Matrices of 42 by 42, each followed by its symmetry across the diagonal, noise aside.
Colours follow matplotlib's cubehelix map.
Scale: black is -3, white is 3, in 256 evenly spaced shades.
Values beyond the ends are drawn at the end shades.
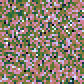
neither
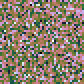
antisymmetric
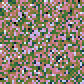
symmetric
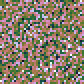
symmetric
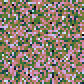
neither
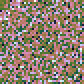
symmetric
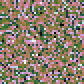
antisymmetric
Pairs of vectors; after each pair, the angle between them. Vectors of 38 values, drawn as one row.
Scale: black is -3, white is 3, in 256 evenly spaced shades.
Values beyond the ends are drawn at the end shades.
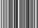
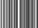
nearly parallel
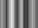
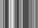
nearly parallel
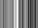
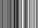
nearly opposite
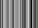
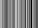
partly aligned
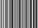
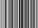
partly aligned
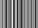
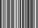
partly opposed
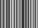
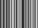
nearly parallel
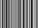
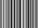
orthogonal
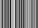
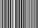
nearly parallel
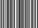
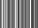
partly aligned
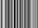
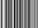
nearly parallel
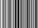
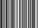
nearly opposite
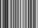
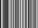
nearly parallel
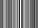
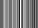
nearly parallel
